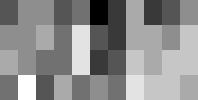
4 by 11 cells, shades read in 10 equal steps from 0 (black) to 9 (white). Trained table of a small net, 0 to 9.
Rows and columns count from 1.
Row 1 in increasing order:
0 2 2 3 3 3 4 5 5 5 6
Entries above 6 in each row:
0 2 4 4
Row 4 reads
4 9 3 6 4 5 4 8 7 7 6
